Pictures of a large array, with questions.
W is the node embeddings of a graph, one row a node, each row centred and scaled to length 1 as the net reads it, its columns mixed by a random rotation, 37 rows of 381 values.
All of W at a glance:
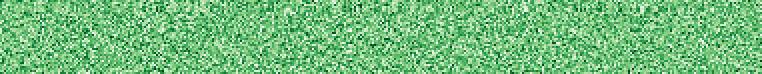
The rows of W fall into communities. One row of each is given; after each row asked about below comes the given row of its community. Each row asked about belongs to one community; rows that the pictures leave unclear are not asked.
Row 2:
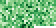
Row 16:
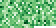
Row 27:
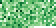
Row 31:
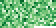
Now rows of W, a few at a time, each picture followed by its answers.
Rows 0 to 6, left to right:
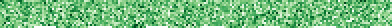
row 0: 31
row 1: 27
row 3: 27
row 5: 27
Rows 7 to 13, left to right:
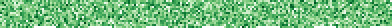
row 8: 31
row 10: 2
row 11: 31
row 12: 31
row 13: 2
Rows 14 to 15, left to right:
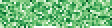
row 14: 31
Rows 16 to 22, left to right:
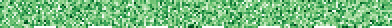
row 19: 2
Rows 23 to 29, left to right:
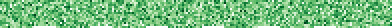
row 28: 16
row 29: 31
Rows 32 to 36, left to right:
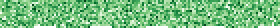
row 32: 27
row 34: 27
